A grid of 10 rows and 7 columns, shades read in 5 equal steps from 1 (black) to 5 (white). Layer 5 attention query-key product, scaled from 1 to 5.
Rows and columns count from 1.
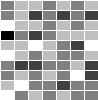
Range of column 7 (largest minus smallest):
3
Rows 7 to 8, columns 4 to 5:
3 3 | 4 3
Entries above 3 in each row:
4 1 5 3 5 4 1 3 2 3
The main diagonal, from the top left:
3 4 4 3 3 3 2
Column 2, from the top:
4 4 4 3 4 4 2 4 5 3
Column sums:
36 37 32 33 32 33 33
